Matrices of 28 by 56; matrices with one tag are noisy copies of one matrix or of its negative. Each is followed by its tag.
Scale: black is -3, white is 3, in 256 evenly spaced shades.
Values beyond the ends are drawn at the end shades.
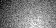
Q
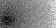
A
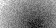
Q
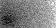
A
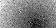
Q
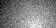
Q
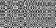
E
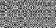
E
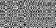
E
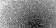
Q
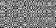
E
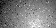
Q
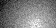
Q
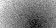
Q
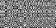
E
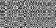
E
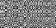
E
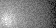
A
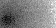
A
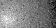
A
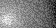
A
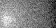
A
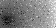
A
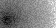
A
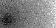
A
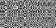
E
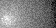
A
